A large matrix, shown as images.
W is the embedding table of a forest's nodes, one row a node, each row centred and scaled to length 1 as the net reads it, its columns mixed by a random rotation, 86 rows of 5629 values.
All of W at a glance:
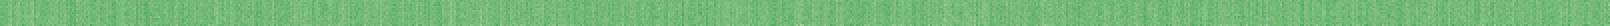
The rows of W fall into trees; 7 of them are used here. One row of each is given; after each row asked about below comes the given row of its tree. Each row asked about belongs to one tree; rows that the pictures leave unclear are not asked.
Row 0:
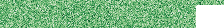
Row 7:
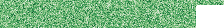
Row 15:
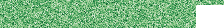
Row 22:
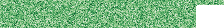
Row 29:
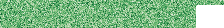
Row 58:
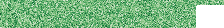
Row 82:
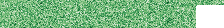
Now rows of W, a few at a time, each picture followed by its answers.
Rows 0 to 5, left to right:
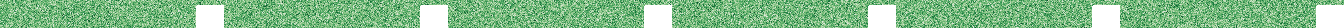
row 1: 15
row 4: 58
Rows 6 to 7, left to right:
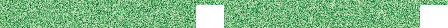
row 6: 29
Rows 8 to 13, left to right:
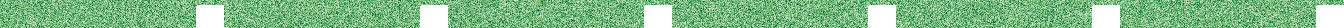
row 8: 22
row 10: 15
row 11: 0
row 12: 0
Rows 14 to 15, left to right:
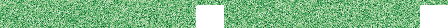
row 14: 0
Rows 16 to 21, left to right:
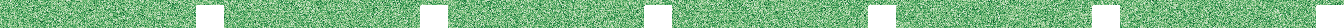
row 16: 15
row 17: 29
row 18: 22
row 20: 0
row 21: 7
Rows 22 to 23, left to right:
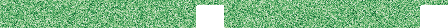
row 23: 58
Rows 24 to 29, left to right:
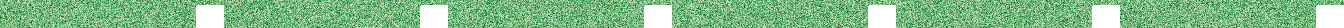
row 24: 29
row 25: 15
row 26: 82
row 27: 58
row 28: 82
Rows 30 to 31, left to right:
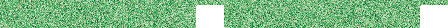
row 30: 0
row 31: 58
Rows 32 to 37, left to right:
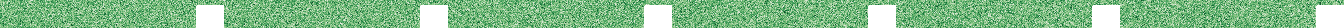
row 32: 29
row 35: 15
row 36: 15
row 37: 0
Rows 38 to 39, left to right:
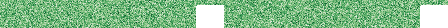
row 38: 58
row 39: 22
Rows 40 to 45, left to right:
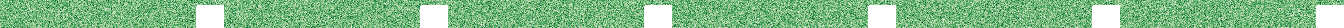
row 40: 29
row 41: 82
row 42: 22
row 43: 22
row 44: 22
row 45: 0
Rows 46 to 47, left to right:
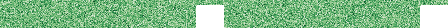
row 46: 15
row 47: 58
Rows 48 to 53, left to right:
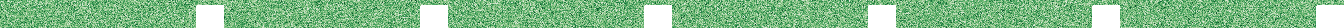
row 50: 29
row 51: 7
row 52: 15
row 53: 22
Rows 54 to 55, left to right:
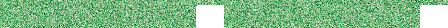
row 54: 22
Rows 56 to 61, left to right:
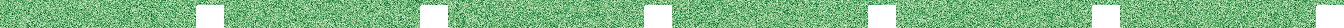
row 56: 58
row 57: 29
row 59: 15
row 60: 58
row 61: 58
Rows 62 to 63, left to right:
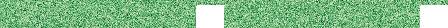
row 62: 58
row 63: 0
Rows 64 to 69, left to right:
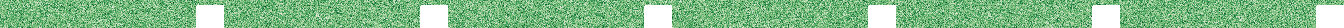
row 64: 29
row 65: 15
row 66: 58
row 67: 29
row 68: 15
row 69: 29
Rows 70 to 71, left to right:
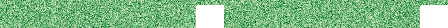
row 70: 0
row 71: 29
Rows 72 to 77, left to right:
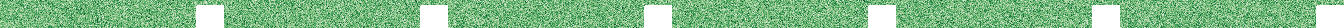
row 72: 0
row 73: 29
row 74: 58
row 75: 29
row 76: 15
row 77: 58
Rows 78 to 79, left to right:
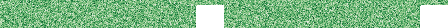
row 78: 15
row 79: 22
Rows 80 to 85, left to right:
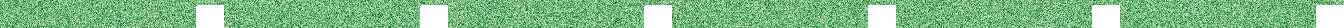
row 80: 22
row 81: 58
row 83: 29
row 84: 15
